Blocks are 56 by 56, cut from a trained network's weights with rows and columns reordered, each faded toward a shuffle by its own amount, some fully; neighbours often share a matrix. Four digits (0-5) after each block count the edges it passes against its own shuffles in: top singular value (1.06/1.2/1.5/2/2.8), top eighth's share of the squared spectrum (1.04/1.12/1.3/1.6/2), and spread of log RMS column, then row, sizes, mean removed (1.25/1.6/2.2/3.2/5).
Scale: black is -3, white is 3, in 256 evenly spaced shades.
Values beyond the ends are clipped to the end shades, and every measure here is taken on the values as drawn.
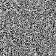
2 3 1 0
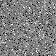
0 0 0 0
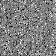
1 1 0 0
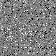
1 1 0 0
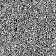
2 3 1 0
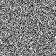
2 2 0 0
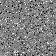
0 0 0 0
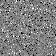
0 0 0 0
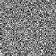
3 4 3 1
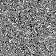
0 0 0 0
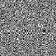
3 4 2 2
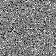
1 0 0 0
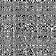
3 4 1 4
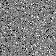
0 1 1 0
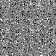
1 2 0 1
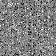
1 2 0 1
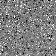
1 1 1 0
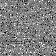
1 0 0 0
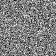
2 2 0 0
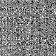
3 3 0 3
